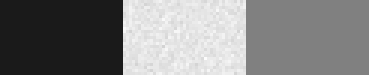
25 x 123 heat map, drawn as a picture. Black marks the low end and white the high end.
It is made of 1 by 3 panels. Panel 1,1: very low, flat. Panel 1,2: very high, fine-grained, faint in contrast. Panel 1,3: middling, flat.
